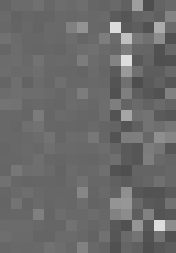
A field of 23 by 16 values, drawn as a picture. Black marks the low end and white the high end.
Histogram: skewed, a long tail of high values. Seam: vertical, 60% of the way across, the left part calmer. Grain: fine. Slope: none.
